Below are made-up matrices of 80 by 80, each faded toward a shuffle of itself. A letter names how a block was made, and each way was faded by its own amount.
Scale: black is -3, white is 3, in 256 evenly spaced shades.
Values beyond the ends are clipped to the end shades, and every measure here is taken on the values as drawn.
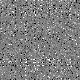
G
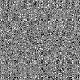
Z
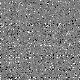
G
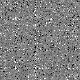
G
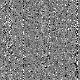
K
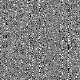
K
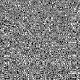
Z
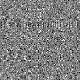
Z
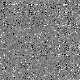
G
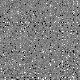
G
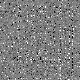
G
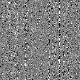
K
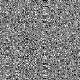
Z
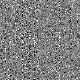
K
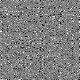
G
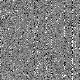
K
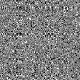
Z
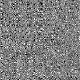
Z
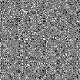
Z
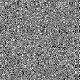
Z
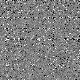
G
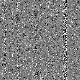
K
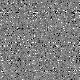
G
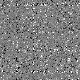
G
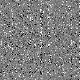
G
